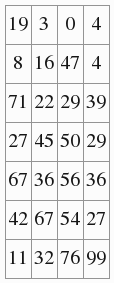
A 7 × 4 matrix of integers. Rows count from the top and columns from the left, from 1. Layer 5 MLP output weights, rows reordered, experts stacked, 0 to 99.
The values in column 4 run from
4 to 99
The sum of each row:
26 75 161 151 195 190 218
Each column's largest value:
71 67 76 99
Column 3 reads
0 47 29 50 56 54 76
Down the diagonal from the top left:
19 16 29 29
